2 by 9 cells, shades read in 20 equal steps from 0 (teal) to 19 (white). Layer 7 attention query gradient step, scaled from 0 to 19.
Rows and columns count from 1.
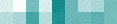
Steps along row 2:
down down up down up same down up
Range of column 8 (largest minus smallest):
6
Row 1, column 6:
7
